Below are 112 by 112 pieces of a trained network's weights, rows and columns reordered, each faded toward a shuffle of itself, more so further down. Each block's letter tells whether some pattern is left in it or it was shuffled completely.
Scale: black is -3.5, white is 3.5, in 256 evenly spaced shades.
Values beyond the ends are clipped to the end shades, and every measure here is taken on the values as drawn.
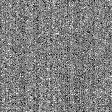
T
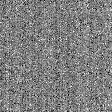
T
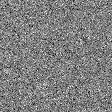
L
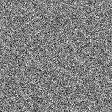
T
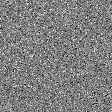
L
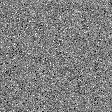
L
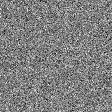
L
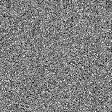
T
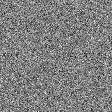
L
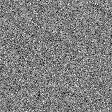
L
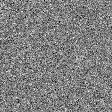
L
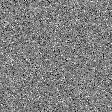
L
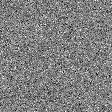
L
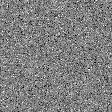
L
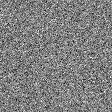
L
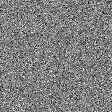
T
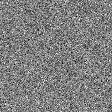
T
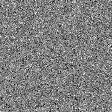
T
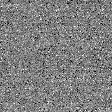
T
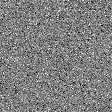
L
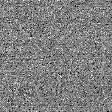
T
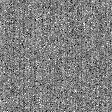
T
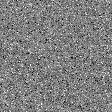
L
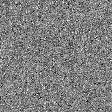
T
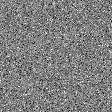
L
